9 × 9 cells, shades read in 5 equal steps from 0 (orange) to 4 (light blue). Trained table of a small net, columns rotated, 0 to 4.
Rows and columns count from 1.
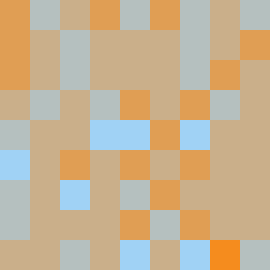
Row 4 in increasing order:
1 1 2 2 2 2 3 3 3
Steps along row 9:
same up down up down up down up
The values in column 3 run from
1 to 4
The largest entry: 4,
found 7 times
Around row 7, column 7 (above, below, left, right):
1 1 1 2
